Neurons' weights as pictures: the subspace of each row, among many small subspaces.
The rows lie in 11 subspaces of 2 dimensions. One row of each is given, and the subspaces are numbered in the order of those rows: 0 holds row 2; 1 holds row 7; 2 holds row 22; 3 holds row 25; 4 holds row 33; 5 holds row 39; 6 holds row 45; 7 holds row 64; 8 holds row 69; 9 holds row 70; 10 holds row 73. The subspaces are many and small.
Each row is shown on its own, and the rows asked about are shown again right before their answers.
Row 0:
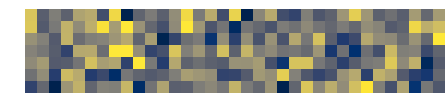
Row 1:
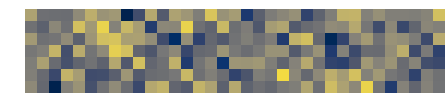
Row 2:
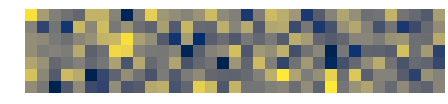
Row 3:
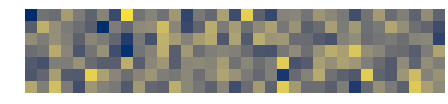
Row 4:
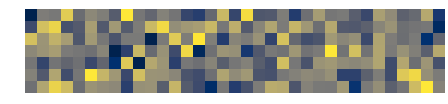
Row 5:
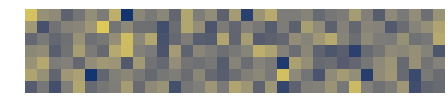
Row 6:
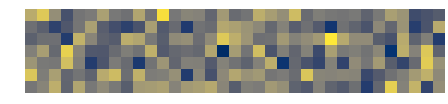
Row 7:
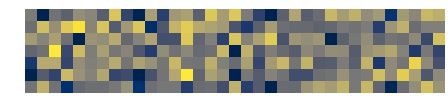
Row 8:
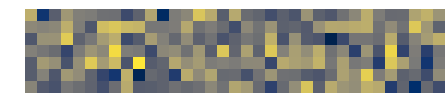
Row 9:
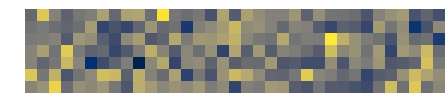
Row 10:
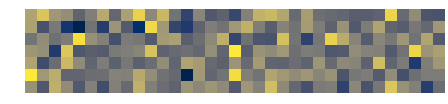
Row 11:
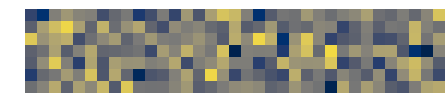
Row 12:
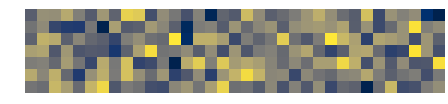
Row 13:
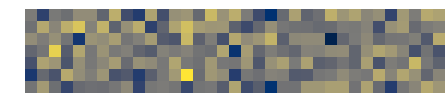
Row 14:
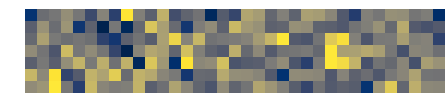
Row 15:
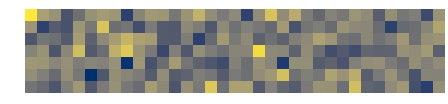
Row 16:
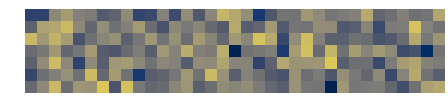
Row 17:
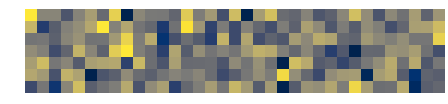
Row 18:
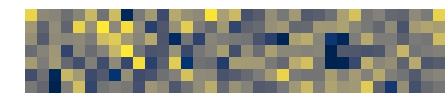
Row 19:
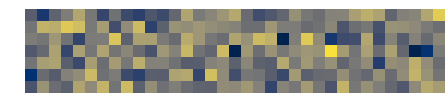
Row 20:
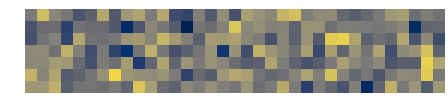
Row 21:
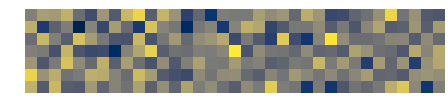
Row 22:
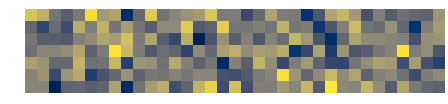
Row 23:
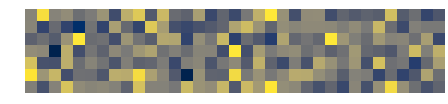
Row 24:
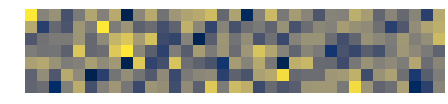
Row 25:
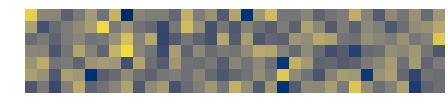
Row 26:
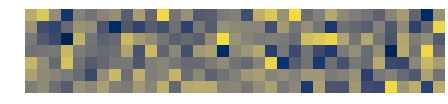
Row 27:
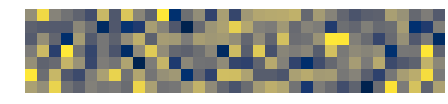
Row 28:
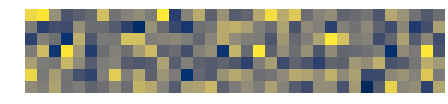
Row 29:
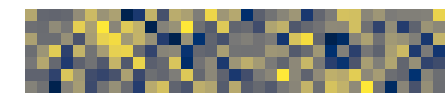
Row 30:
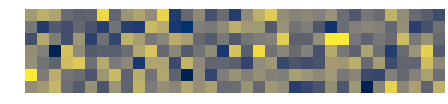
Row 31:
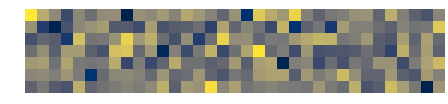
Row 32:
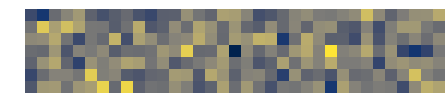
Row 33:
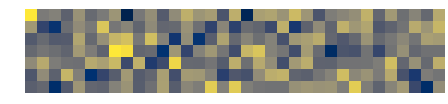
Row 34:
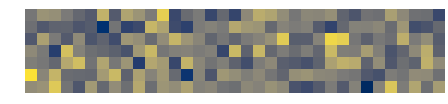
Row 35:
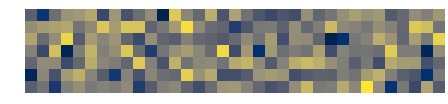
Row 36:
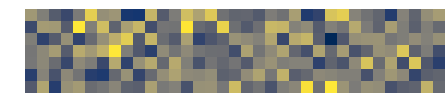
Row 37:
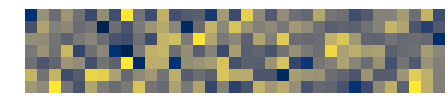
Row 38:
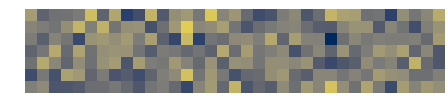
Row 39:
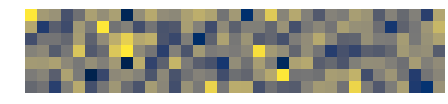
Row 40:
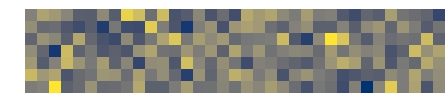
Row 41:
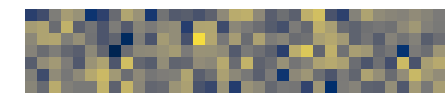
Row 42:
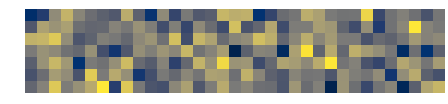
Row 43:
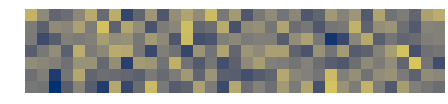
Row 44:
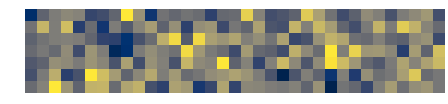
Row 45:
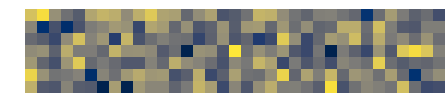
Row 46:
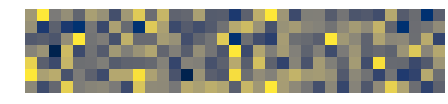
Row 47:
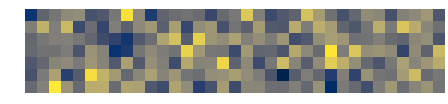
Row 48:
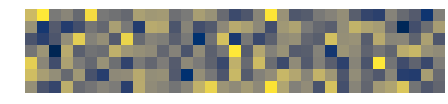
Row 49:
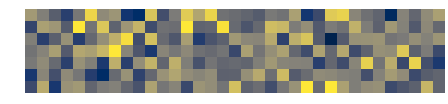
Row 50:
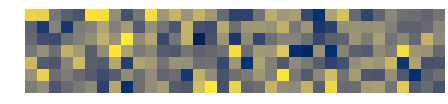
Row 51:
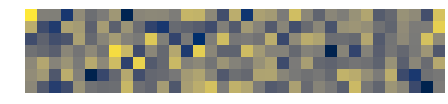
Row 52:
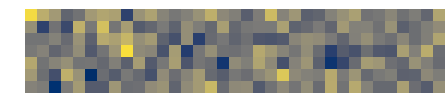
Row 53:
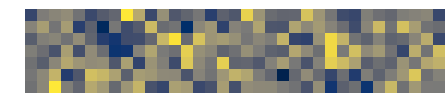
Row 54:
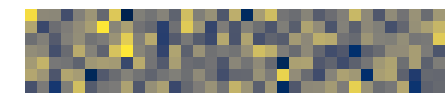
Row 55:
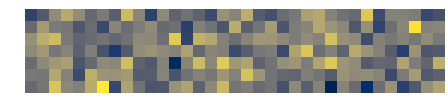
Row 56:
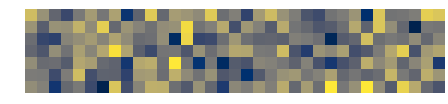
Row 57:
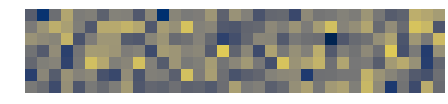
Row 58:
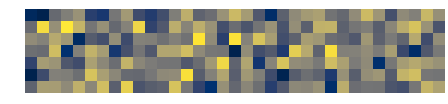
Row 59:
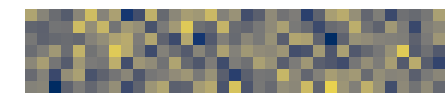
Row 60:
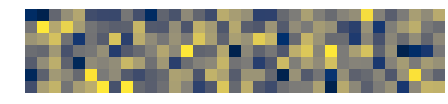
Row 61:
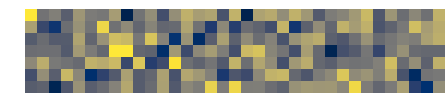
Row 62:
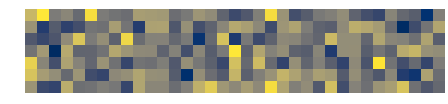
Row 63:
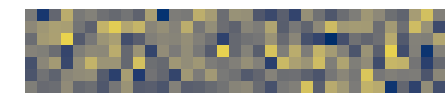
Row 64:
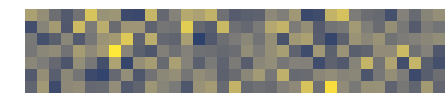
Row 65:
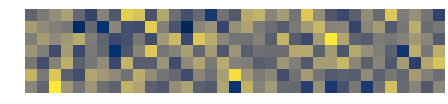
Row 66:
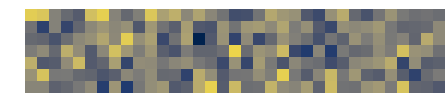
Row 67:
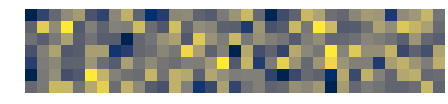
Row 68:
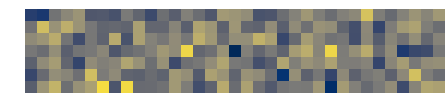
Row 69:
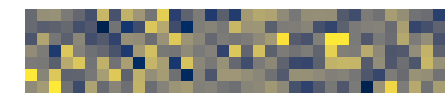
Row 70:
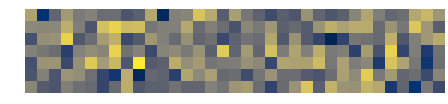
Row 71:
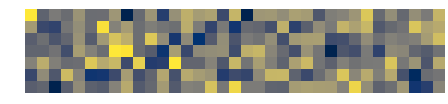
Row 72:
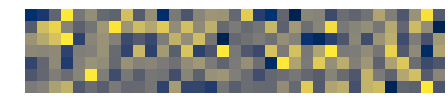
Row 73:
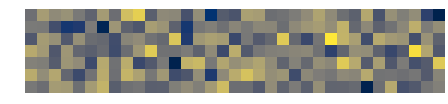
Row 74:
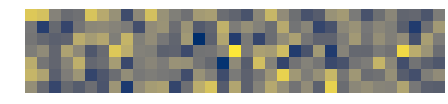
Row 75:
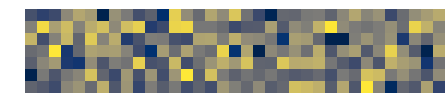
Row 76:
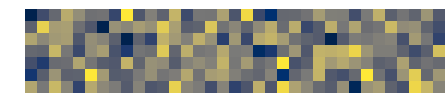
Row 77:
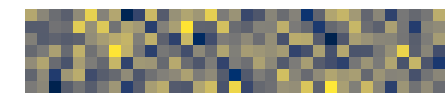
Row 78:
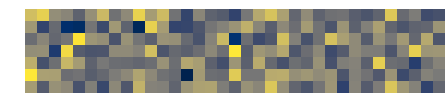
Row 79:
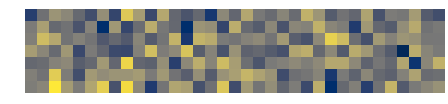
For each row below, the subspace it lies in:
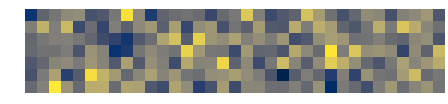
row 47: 0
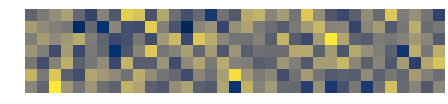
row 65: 2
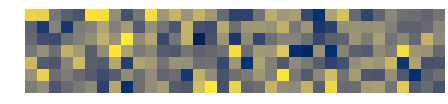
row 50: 7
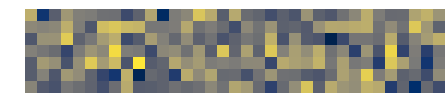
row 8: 9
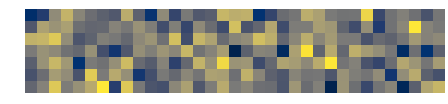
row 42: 10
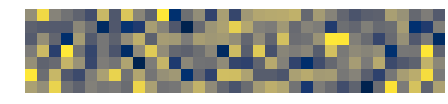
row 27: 5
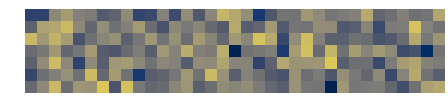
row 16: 10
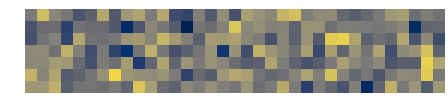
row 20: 3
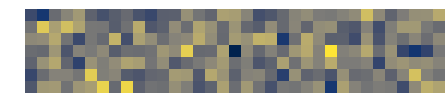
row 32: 6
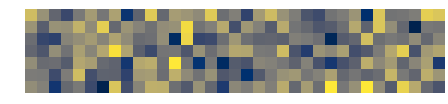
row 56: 10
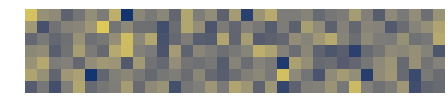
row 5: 3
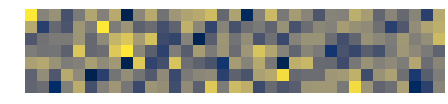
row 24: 5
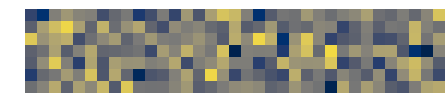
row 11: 10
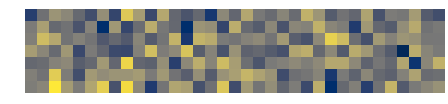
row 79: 6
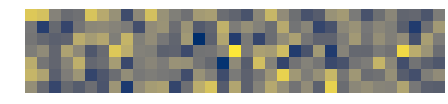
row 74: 2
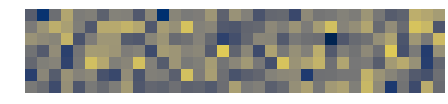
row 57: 4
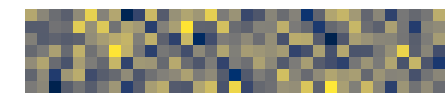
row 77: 2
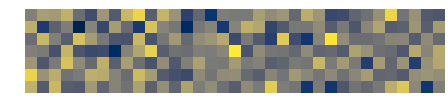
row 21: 7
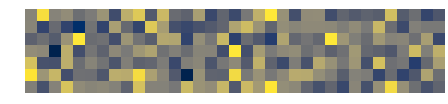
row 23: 1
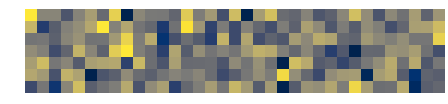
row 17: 3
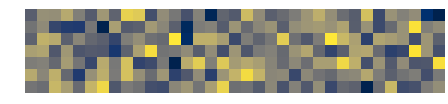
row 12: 10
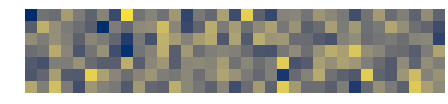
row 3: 3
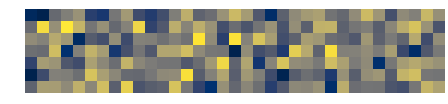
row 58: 2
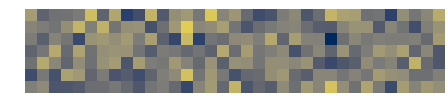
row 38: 1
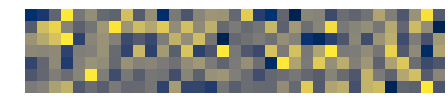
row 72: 9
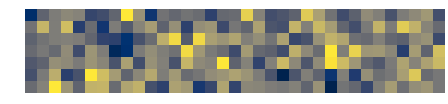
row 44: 0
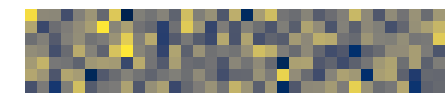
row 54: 3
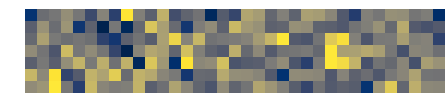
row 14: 8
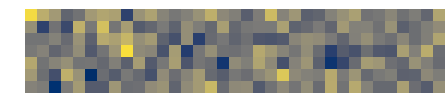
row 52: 8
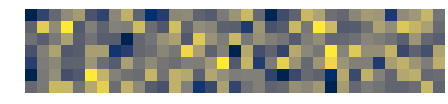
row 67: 0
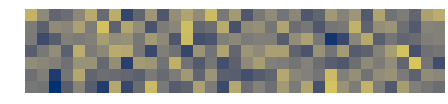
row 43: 6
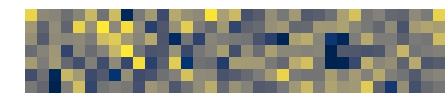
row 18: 8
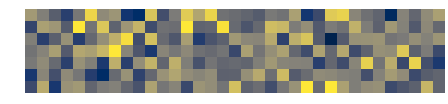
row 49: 7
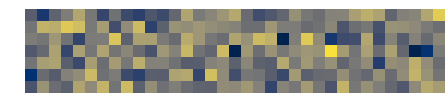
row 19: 6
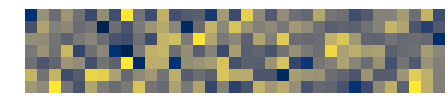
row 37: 5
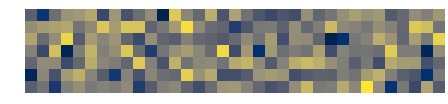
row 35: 5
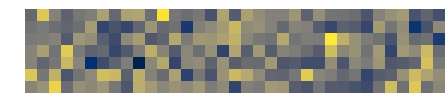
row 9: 4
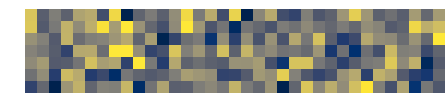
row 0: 3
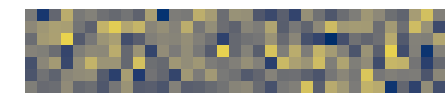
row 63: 9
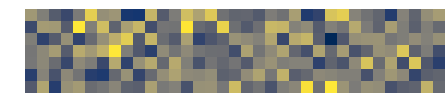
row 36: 7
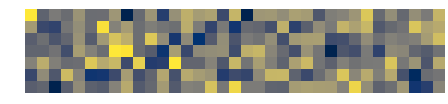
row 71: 4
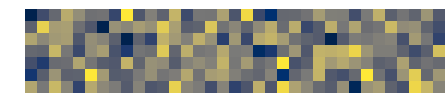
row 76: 3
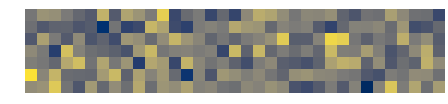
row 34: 8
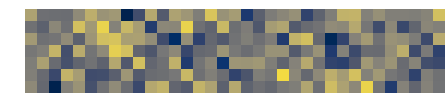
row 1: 0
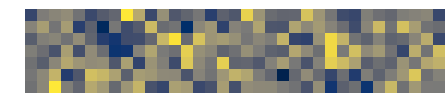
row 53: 0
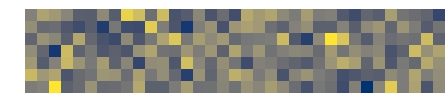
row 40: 0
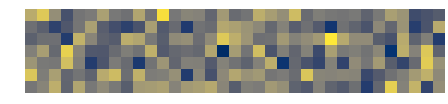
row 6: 4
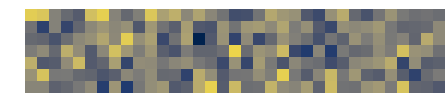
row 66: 7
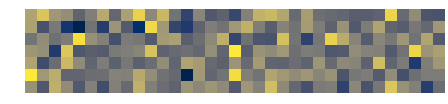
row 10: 2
